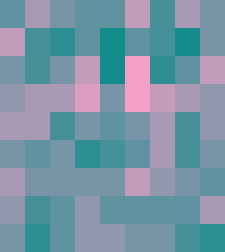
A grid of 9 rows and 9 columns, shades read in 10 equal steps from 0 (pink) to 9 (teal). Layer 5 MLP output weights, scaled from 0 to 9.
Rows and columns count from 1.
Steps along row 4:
down same down up down up up up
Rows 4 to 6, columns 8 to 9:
3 4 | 7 4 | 7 5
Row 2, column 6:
6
